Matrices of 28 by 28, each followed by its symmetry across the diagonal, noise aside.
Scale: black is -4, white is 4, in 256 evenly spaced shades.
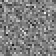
antisymmetric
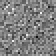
symmetric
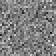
neither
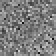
symmetric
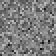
symmetric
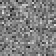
neither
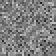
symmetric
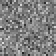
neither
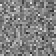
neither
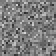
symmetric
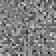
antisymmetric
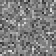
symmetric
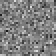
antisymmetric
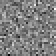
antisymmetric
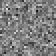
neither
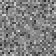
symmetric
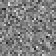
antisymmetric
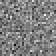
antisymmetric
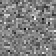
neither
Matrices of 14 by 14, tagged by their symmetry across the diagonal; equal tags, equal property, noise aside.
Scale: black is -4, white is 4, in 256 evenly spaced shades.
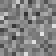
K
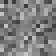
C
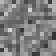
K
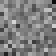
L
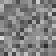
K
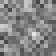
K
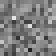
L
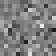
C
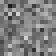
L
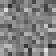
C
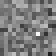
L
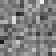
C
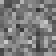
L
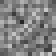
K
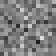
C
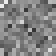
K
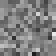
C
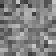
L
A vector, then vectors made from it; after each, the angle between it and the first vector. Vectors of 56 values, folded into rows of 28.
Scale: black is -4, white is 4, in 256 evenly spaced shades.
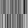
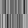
nearly parallel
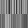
partly opposed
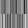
nearly parallel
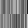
orthogonal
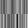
partly aligned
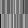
orthogonal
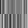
partly aligned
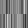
nearly opposite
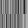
partly aligned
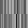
orthogonal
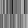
partly aligned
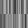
partly opposed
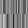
partly aligned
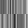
partly aligned
